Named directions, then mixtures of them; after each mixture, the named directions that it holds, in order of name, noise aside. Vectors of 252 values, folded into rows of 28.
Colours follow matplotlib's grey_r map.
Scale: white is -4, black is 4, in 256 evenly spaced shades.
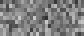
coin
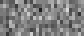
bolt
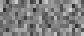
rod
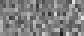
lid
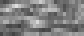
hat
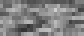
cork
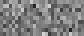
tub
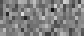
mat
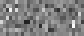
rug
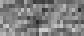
bolt, cork, hat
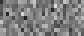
lid, mat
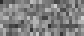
coin, hat, lid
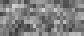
cork, hat, tub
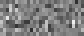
coin, rug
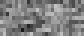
cork, mat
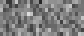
bolt, lid, rod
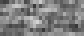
hat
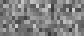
mat, tub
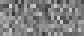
bolt, tub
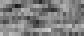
hat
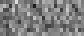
bolt, rod, tub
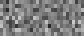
coin, rod, rug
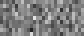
bolt, coin, tub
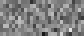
lid, tub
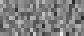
lid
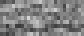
bolt, hat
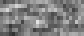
hat
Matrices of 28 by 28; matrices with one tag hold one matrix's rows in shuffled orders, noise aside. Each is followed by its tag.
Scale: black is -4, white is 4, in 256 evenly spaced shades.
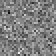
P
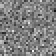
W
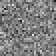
W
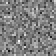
P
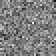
W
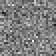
W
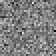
W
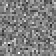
P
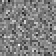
P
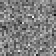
W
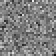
W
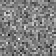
P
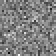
P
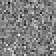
P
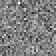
P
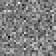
P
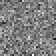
W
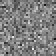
W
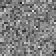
W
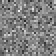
P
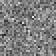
W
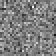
W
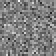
P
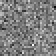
W
